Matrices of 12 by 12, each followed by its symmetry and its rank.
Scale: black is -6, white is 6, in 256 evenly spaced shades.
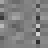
neither, rank two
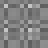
symmetric, rank one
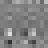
neither, rank two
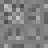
symmetric, rank two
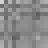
symmetric, rank two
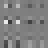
neither, rank one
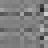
neither, rank two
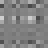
neither, rank one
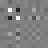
symmetric, rank two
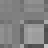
symmetric, rank one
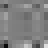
neither, rank one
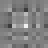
symmetric, rank one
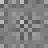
symmetric, rank two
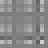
symmetric, rank one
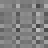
neither, rank one
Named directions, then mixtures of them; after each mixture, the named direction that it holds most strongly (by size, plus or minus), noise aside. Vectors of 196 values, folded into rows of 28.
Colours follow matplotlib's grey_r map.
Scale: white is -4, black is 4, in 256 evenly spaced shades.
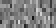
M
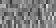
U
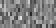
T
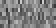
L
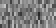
U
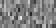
T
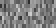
T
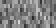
M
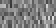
U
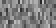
L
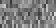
U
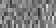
U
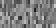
T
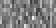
M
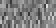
U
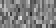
T
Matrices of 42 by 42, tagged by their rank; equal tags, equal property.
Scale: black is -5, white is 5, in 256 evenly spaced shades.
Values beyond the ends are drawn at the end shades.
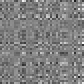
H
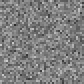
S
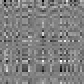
H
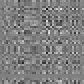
H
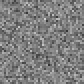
S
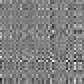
H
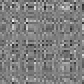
H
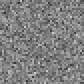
S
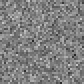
S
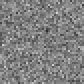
S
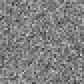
S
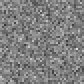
S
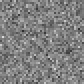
S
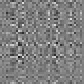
H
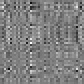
H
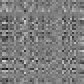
H
